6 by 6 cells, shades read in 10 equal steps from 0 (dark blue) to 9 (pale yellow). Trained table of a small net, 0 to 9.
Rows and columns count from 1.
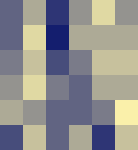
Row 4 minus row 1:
2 2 3 -2 -2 1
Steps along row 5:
down down same up up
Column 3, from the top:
1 0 2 4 3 3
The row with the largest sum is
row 4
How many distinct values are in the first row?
5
